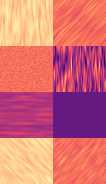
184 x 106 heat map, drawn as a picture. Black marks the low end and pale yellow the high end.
It is made of 4 by 2 panels. Panel 1,1: very high, streaked downward, faint in contrast. Panel 1,2: high, slanting up to the right, faint in contrast. Panel 2,1: high, fine-grained, faint in contrast. Panel 2,2: middling, streaked downward, strong in contrast. Panel 3,1: middling, streaked across, faint in contrast. Panel 3,2: low, flat. Panel 4,1: very high, slanting down to the right, faint in contrast. Panel 4,2: high, slanting up to the right, faint in contrast.
